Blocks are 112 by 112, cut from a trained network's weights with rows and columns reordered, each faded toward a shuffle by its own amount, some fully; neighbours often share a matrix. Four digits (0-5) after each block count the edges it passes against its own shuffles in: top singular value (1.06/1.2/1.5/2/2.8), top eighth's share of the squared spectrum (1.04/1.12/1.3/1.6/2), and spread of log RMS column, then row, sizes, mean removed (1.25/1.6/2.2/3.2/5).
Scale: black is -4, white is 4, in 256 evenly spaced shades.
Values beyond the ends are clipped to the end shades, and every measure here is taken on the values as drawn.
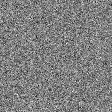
1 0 0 0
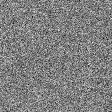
0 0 0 0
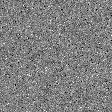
0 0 0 0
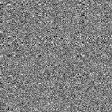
4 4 2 3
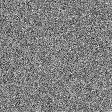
0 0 0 0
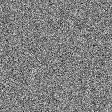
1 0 0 0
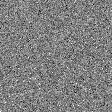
0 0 0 0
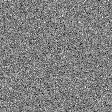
2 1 0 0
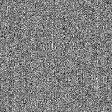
3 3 2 1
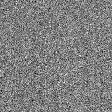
3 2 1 1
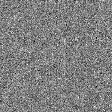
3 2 0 1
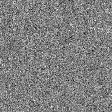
2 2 1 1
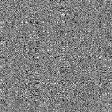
4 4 2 3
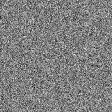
3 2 0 0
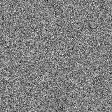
1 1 0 0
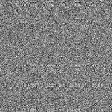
4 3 1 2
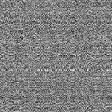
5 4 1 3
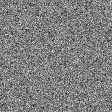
1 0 0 0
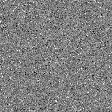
2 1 0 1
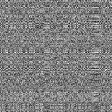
5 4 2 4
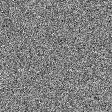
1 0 0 0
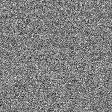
2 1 0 0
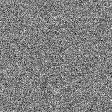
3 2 0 0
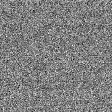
3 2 0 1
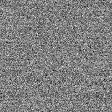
3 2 0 0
